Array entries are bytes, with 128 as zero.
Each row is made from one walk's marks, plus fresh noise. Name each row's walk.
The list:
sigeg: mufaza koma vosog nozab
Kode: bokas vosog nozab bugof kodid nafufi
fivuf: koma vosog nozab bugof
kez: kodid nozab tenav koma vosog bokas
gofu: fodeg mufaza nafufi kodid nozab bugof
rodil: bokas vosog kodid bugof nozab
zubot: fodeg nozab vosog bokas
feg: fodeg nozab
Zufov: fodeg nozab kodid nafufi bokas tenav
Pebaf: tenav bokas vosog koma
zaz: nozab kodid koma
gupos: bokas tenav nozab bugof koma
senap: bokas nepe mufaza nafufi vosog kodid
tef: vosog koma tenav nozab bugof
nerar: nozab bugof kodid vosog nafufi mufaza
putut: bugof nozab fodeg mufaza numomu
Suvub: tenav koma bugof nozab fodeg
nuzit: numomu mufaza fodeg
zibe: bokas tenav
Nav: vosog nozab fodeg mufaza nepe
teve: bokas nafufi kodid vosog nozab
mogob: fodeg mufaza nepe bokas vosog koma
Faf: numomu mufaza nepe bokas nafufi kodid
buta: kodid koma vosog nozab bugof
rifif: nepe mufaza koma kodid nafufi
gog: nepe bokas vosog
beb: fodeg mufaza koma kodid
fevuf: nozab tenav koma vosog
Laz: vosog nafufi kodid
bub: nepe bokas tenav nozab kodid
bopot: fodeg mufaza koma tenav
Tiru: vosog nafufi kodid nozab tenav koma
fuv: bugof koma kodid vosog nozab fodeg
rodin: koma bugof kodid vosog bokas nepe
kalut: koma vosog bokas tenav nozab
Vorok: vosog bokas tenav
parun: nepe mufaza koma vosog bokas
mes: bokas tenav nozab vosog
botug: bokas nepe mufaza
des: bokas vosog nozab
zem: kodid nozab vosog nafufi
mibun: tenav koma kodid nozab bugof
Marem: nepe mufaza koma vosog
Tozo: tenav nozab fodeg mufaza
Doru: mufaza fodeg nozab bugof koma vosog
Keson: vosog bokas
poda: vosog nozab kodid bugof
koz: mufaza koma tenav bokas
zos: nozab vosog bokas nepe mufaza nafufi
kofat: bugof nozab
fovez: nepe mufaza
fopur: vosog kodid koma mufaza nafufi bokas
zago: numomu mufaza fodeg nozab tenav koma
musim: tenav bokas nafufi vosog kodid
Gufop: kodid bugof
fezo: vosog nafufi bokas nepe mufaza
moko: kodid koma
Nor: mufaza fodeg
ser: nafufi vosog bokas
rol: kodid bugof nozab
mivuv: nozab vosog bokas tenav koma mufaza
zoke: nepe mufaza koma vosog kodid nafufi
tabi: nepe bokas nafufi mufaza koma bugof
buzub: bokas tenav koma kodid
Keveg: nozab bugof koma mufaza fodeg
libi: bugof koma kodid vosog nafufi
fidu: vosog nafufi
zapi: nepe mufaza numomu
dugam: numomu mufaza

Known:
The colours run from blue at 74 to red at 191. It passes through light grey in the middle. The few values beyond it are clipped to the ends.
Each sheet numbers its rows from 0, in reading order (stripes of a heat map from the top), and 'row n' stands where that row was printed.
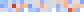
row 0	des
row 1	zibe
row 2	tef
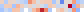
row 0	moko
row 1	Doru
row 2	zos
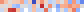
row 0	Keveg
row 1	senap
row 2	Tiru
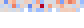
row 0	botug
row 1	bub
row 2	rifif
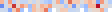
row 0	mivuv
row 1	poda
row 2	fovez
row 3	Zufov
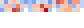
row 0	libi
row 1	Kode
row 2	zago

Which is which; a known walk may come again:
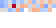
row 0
des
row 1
zapi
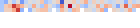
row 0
Kode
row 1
Gufop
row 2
Faf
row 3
sigeg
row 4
zubot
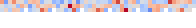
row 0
Marem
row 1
tef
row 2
teve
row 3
fivuf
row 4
Suvub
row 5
Pebaf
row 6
bopot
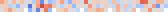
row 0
Nor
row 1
kez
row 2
feg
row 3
beb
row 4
dugam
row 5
Tozo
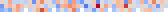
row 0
buzub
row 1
tabi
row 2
Tiru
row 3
mes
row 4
Zufov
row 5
fovez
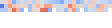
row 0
gupos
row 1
buta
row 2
ser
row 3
moko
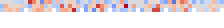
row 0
rol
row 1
zago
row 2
nerar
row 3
musim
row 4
bub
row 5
libi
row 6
zoke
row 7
fidu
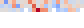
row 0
botug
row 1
gofu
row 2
koz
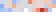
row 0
zibe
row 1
Doru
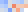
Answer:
Keson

